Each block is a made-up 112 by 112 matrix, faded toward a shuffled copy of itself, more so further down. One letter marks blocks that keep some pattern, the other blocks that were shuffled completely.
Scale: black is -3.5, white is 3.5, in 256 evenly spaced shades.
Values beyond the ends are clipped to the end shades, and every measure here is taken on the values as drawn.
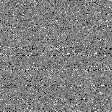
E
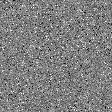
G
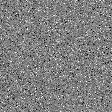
G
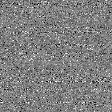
E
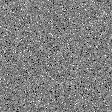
G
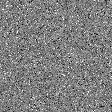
G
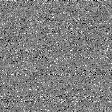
E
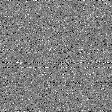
E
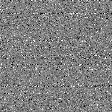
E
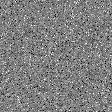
G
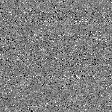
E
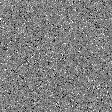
G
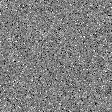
G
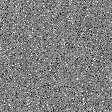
G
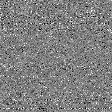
E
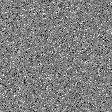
G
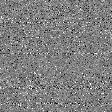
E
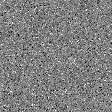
G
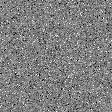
G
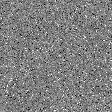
G
